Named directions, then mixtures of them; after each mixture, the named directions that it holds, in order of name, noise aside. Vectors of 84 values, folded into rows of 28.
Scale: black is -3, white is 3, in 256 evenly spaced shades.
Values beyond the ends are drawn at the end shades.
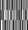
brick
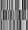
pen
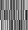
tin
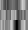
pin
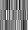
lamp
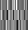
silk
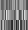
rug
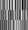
pen, pin, tin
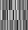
lamp, silk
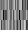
pen, silk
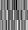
silk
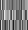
brick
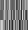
brick, tin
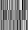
pen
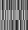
brick, rug, silk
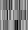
lamp, pin, silk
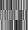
pin, rug, tin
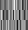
pen, silk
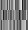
pen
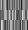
brick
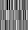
brick, lamp, pen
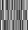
brick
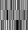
pin, silk, tin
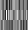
lamp, rug, silk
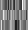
pen, pin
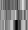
pin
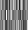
lamp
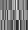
rug, silk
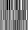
lamp, pen, pin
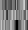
pin, silk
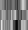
pin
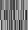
tin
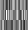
lamp, rug
